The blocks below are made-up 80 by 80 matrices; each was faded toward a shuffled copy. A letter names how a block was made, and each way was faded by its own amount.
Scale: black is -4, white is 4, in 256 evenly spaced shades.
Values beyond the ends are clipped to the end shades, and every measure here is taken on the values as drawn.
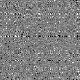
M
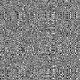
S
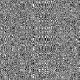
S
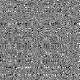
M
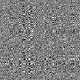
S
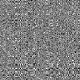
S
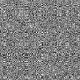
S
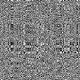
S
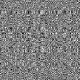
S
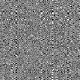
S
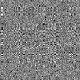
S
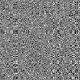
S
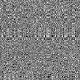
S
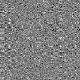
M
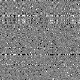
M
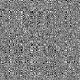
S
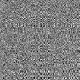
S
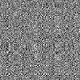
S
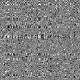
M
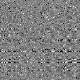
M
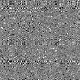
M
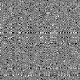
M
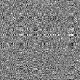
S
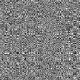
S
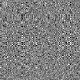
S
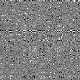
M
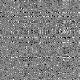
M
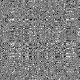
M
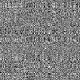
S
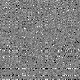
M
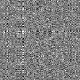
S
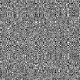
S
